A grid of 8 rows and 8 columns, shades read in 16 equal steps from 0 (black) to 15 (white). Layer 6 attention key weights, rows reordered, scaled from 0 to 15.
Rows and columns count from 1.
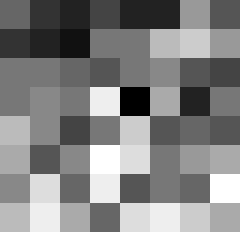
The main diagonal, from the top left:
6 2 6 14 12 7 6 10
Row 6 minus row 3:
3 -2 2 10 6 -1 4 6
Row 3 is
7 7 6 5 7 8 5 4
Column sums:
63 60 44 72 59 64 61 65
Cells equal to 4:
3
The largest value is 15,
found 2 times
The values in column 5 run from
0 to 13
